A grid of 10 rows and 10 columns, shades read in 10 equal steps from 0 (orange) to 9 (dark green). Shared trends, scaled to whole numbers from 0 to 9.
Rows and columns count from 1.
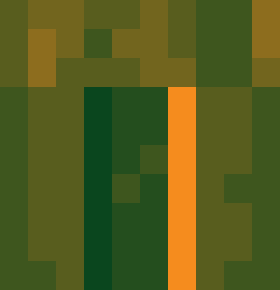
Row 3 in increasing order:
4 5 5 5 6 6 6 6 7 7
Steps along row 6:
down same up down down down up same up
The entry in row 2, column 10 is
4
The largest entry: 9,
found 7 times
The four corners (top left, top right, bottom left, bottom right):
6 4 7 7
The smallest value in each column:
6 4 5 6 5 5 0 6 6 4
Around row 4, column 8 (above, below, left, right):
7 6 0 6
